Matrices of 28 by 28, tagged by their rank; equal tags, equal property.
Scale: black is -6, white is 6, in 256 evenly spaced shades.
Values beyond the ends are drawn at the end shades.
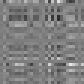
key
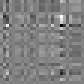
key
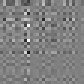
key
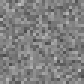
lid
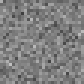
lid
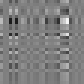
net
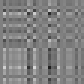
net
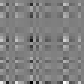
net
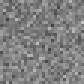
lid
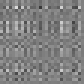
key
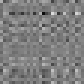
key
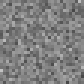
lid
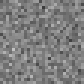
lid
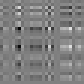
net
